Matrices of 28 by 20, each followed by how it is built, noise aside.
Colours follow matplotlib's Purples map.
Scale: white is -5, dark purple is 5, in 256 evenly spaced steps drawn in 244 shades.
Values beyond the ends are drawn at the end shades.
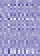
low rank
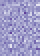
low rank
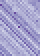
Toeplitz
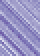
Toeplitz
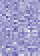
low rank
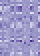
low rank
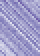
Toeplitz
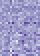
low rank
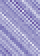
Toeplitz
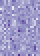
low rank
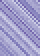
Toeplitz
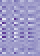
low rank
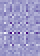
low rank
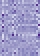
low rank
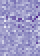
low rank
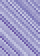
Toeplitz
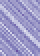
Toeplitz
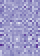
low rank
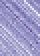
Toeplitz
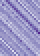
Toeplitz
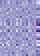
low rank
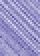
Toeplitz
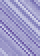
Toeplitz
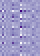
low rank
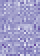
low rank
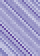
Toeplitz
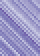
Toeplitz
